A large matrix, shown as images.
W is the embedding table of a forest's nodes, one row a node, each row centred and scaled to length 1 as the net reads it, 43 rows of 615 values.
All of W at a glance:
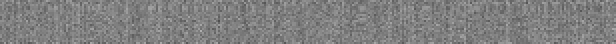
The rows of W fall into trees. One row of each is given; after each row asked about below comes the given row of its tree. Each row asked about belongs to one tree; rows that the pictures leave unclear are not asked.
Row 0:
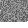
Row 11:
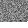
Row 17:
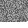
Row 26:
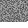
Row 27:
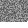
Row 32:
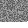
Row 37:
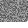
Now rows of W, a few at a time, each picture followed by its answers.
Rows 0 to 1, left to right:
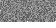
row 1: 0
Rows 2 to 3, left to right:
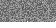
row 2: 27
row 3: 27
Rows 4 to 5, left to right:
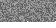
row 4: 11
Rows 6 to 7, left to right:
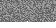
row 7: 26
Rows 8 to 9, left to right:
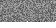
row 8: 26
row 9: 26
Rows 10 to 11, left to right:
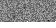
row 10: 26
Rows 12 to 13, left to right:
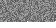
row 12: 11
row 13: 0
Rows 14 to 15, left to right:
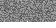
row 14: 37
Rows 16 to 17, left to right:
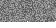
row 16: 27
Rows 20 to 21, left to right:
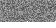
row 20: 32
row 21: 37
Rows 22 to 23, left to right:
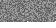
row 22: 11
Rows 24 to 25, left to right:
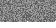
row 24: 0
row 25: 0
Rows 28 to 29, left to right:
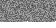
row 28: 17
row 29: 17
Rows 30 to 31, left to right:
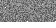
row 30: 0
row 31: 26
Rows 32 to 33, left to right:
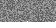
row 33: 26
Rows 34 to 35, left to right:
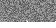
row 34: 37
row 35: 11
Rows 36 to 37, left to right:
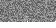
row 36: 27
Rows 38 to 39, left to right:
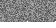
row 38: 17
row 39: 26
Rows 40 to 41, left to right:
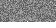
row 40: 27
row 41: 32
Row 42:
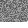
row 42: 17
